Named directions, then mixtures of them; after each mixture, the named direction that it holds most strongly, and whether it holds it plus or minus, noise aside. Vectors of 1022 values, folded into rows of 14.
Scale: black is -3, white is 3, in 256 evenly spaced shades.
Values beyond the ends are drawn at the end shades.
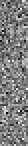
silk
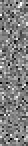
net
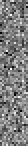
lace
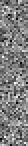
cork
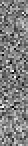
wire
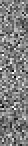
wire, minus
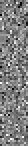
net, minus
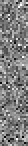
net, plus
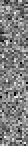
cork, plus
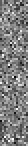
net, minus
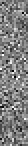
wire, minus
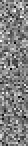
lace, minus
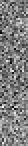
wire, plus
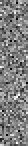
cork, plus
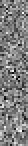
wire, plus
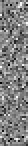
net, plus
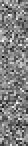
cork, minus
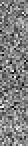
wire, plus
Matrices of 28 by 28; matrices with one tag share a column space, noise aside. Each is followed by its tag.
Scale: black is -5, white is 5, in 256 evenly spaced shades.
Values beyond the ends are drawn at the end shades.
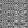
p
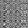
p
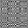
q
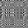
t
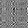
q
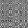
p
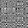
q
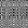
t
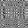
t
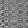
p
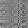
p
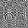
t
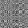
p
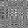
t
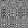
t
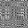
t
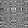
q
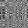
t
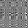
t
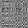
q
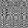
t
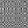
q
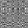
q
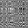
q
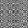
p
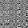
p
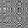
q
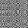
p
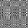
t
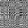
t
